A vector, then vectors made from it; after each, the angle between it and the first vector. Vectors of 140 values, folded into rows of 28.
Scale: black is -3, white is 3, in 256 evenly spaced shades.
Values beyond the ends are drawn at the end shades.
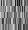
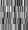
nearly parallel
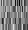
nearly parallel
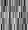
orthogonal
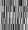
orthogonal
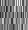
nearly opposite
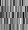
partly opposed
